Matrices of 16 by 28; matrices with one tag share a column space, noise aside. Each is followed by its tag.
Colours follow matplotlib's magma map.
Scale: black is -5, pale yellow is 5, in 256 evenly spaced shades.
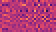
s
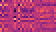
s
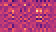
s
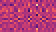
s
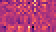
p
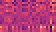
p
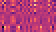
p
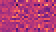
s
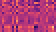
p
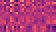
p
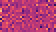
s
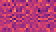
s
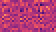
s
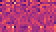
p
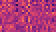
p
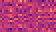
s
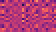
s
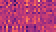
p
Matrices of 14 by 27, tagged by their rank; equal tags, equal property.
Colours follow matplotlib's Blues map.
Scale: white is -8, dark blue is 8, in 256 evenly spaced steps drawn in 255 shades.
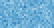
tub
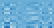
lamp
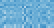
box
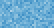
tub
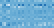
lamp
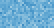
tub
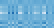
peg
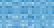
lamp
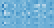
box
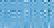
lamp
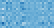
lamp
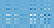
peg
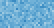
tub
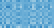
lamp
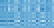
lamp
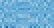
box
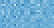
box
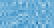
box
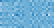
box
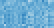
box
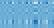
peg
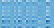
peg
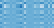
peg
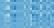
lamp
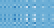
peg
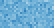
tub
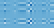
peg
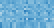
box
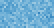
tub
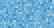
tub
